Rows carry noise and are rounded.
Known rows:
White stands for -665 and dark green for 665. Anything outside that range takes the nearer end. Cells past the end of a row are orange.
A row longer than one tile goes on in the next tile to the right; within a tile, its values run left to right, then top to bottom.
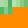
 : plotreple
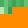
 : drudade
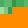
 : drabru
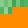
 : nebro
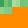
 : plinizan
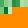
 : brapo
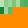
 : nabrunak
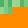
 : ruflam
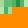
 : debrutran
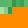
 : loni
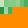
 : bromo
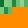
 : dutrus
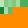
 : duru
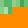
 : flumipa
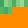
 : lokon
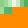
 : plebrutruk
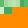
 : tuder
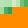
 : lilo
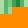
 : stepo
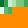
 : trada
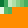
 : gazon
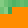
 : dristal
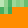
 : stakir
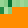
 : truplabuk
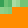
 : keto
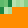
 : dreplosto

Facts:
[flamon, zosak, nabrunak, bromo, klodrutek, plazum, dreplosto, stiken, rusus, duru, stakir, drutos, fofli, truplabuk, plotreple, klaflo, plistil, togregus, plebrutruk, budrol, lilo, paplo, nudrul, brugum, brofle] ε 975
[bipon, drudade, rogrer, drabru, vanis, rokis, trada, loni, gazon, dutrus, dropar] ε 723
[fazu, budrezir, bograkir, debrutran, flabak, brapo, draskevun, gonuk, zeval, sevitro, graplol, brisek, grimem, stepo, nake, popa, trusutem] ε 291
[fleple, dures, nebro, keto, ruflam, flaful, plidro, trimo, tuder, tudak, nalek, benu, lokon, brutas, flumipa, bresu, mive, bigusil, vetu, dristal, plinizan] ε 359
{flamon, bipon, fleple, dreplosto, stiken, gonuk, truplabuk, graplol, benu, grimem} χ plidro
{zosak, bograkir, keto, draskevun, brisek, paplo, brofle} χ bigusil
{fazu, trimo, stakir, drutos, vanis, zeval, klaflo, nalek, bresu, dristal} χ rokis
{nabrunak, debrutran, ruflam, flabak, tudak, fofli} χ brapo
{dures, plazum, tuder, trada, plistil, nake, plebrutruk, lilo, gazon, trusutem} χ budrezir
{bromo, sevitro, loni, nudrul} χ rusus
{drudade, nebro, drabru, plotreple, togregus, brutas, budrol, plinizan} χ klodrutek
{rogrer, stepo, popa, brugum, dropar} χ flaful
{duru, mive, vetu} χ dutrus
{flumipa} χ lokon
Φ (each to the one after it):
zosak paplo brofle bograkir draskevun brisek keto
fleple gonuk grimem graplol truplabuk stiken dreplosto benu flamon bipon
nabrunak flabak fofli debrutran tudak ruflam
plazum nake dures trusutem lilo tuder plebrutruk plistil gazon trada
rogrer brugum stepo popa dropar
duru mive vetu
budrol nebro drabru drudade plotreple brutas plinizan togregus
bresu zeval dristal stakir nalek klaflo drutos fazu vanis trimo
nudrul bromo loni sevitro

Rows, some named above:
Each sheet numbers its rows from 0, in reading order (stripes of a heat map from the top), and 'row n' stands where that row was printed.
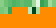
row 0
dristal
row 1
budrezir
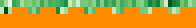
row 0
budrezir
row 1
nebro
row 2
flamon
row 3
bresu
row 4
dropar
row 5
graplol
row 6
bipon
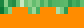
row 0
plidro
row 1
mive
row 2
loni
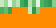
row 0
plazum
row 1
nake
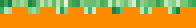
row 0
benu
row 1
trimo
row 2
nake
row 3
brisek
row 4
klodrutek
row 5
draskevun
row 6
dures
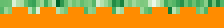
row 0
togregus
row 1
fazu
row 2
vanis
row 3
drutos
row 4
benu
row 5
plistil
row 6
fleple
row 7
rogrer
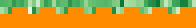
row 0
loni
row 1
trusutem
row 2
drabru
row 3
vetu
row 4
stiken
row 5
grimem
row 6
gonuk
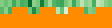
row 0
nebro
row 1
rokis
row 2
fazu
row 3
klaflo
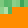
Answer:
flumipa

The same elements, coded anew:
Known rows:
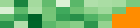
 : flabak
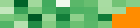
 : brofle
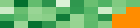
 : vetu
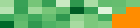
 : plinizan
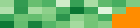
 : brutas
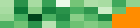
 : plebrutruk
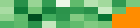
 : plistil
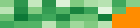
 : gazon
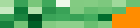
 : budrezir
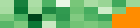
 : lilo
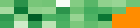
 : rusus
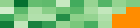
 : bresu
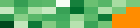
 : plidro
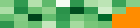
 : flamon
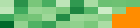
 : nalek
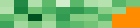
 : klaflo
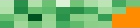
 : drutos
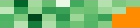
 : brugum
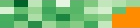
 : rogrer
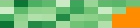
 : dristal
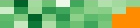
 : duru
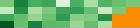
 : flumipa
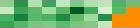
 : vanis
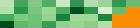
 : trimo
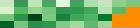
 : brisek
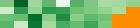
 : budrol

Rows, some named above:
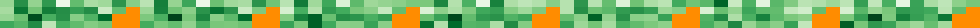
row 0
plistil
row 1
togregus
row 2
nake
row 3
gonuk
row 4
drutos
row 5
rogrer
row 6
brisek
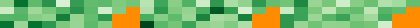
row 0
vetu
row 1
trimo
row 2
rokis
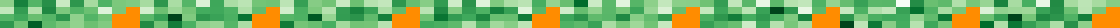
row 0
dures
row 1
draskevun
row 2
fazu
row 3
gazon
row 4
drudade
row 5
bipon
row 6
plidro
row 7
grimem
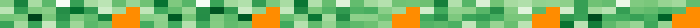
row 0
stiken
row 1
dreplosto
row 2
stakir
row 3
dropar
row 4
brapo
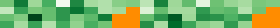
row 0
truplabuk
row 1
stepo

